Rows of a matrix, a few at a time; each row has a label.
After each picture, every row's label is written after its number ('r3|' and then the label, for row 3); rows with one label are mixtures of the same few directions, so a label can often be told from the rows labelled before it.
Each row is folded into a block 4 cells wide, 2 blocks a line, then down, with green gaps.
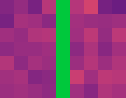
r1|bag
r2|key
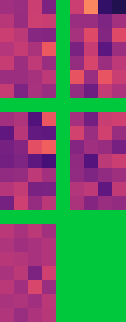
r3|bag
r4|key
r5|bag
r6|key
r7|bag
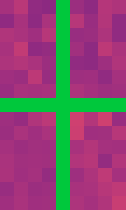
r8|key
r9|key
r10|key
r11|bag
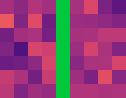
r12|key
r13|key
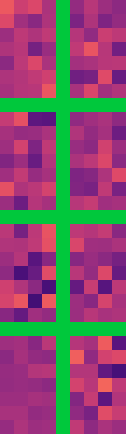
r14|bag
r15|key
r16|key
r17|key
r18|key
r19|bag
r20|bag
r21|bag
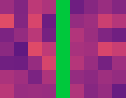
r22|key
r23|bag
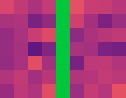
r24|bag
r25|bag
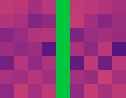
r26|bag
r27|bag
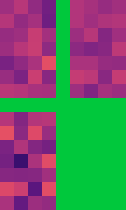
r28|key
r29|key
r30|key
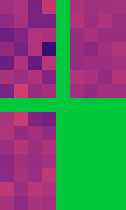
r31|bag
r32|key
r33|key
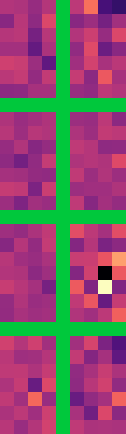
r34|key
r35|key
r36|key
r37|bag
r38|key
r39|bag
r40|bag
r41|key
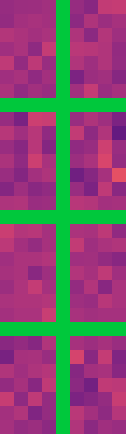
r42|bag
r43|key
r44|key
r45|key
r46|bag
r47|bag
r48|bag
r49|key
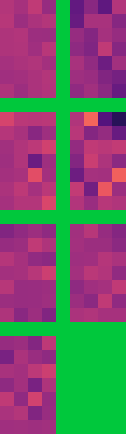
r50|bag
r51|bag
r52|bag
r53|key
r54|bag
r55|key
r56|bag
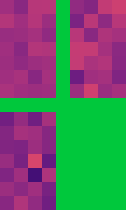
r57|key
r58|key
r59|bag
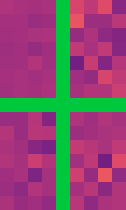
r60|bag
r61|bag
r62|bag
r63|bag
